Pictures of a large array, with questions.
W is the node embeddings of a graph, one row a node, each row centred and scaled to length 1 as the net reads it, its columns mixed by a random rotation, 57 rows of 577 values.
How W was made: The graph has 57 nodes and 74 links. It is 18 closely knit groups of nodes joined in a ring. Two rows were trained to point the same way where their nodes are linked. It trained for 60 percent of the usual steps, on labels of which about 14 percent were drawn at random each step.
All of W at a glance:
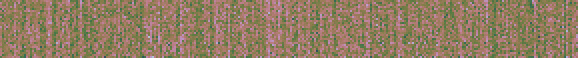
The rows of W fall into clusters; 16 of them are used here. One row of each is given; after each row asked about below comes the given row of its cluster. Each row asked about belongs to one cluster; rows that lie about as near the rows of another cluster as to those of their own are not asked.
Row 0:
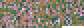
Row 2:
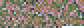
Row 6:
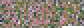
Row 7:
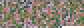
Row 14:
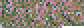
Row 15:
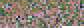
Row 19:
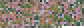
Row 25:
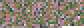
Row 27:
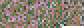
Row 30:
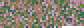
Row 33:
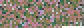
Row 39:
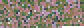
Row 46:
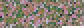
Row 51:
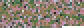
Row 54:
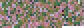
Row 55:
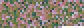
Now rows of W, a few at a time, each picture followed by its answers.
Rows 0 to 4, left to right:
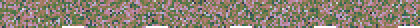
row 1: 14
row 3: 0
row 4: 25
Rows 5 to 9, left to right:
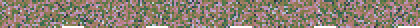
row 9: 15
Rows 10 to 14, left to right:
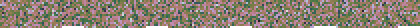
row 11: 46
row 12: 7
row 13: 39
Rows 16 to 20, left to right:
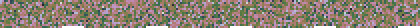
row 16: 55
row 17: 0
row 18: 51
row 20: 54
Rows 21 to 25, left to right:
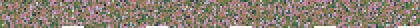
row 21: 55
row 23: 0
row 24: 51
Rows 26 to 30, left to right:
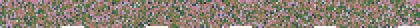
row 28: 30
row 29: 51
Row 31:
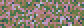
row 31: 6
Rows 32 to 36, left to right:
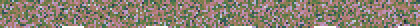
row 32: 15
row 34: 39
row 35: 30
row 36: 14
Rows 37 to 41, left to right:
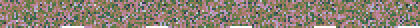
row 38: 33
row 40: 33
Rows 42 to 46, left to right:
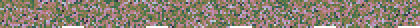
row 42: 19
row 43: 19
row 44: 46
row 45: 2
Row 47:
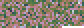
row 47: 27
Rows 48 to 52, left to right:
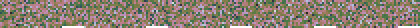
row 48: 7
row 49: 27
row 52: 2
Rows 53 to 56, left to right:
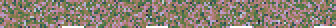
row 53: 25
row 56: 6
